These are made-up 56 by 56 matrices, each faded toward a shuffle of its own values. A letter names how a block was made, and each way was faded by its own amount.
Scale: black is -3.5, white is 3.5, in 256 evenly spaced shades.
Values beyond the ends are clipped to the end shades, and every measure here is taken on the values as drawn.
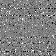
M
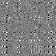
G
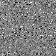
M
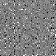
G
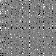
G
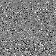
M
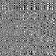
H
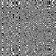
G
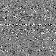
M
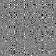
G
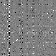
G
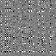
G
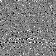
M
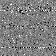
M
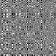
H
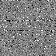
M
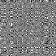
H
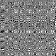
H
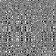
H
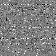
M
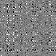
G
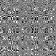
H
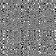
G
